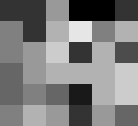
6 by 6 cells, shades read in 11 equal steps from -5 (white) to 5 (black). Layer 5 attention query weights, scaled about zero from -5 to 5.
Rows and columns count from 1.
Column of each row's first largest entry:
4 2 4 1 4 4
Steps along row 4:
down down same same down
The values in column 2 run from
-2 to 3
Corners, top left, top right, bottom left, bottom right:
3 3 0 1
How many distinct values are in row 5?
5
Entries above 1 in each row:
5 1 2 0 1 1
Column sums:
5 2 -8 9 -2 -2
